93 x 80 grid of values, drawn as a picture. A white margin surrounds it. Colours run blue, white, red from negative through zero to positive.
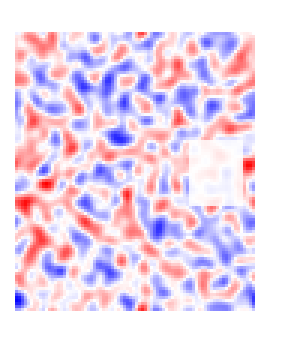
Average level on the scale: 50%. Odd patch: calmer, in the middle right. Calmest part: middle right. Grain: blotchy. Mirror symmetry: none. Slope: none.
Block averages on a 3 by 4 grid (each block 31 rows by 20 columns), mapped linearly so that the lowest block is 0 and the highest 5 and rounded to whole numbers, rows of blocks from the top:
3 0 2 2 / 5 1 3 3 / 3 2 2 0
